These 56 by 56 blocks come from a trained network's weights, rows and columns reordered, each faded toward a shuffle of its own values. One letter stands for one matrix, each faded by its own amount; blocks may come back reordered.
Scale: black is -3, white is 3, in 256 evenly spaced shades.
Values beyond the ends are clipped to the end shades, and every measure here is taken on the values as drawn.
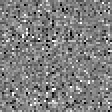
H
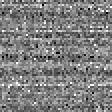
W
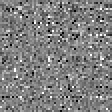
H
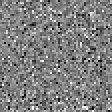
H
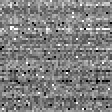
W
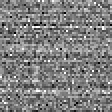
W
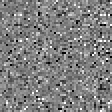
H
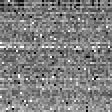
W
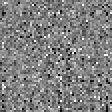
H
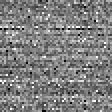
W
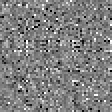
H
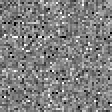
H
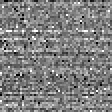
W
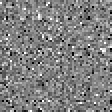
H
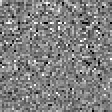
H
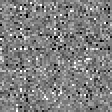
H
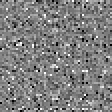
H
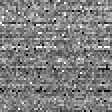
W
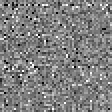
H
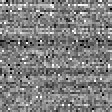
W
